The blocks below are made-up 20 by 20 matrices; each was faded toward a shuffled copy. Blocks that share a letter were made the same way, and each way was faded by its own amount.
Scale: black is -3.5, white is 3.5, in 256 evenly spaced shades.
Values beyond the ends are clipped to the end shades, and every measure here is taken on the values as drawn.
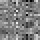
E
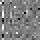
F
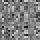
E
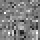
F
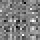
F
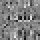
F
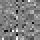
F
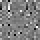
F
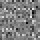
F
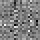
E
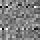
E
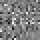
F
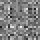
E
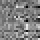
E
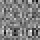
E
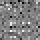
F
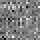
F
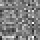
E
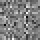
F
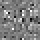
F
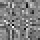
F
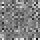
E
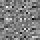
E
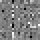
F
